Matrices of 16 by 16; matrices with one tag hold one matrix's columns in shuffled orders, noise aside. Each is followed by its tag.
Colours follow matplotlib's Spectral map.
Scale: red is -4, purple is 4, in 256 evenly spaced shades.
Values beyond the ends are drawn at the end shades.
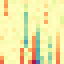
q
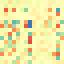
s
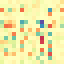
s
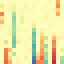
q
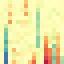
q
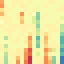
q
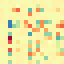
s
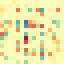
s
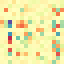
s
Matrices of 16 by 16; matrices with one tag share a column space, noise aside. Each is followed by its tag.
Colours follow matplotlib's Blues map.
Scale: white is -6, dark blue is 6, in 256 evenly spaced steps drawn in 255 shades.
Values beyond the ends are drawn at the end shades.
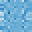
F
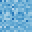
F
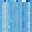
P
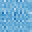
F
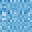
F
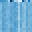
P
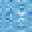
F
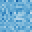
F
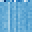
P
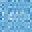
F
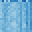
P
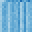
P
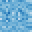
F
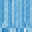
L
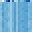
P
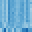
L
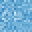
F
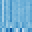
L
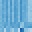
L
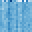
P
